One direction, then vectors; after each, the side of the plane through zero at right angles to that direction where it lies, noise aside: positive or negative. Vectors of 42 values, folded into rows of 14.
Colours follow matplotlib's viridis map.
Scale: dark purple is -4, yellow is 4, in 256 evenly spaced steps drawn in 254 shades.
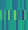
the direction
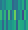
positive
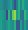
positive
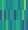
negative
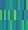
positive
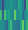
positive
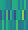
negative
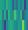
positive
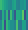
negative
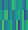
negative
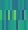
positive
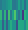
positive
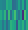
positive
